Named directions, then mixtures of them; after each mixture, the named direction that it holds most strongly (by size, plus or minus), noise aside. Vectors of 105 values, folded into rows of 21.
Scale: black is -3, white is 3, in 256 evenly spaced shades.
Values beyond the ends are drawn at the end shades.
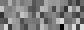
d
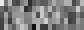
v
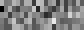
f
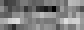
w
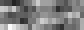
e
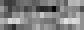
w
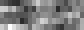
e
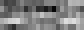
w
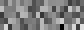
d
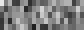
v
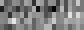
f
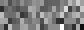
d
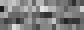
w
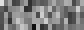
v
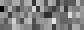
f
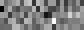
f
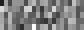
v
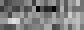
w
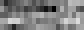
w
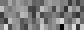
d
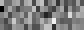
f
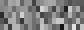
d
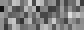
f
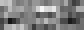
w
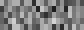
f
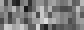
v
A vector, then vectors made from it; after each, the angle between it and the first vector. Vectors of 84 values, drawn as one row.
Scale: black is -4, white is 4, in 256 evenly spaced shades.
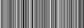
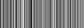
partly opposed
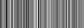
orthogonal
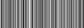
nearly parallel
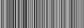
partly aligned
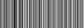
partly opposed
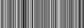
nearly parallel
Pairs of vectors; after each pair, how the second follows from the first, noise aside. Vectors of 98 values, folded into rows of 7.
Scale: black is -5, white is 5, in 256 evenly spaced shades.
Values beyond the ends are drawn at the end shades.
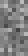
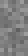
shrunk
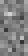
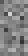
sign-scrambled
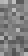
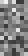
scaled up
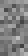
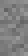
shrunk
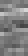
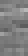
shrunk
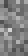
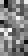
scaled up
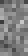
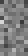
sign-scrambled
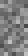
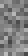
sign-scrambled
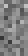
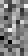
scaled up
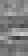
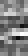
scaled up
